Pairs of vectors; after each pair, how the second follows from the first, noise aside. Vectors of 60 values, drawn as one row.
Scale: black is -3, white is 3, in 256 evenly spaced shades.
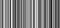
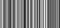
shuffled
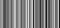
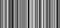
shuffled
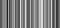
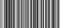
shuffled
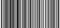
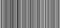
shrunk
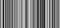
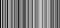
shuffled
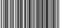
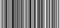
reversed
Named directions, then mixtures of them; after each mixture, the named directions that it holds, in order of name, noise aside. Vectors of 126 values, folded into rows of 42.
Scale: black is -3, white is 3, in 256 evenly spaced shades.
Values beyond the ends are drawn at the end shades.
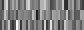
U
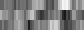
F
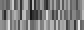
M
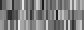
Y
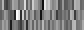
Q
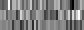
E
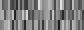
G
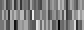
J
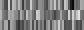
E, U, Y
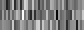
J, M, Q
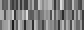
G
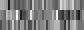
E, F, Y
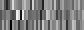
M, Q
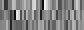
Q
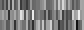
E, F, J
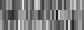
Y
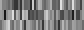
E, G, M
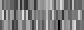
G, J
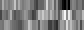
F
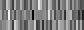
G, J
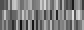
E, Q, U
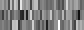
E, G, J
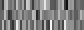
U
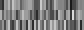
E, M, U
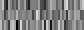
U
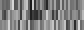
M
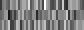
Q, U, Y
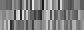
G, M, Q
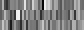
Q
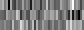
E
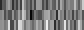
G, M, Y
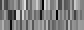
Q, Y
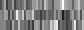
F, J, Q
